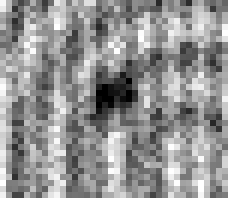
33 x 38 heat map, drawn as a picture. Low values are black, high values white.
The centre is the ninth with the lowest average. Stripes running up and down repeat 8 times from left to right. Rings spread out from the bottom right. No overall slope runs across the table. No single row or column stands out from its neighbours. A single dip lies in the centre.
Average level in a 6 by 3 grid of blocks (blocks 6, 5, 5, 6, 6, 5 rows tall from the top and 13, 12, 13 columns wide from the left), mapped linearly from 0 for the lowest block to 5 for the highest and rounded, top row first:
4 3 5 | 4 5 2 | 4 0 5 | 4 0 2 | 4 4 5 | 4 4 5
